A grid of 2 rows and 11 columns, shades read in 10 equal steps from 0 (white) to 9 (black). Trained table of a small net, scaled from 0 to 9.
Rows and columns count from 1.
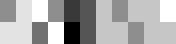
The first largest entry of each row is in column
5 5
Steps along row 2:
same up down up down down same up down same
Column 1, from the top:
4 1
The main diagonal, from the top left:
4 1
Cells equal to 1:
3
